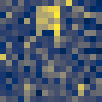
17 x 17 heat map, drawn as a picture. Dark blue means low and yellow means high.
Average level on the scale: 30%. Ninth with the highest average: top middle. Slope: none. Odd patch: higher, in the top middle. Stripes: none. Histogram: skewed, a long tail of high values.
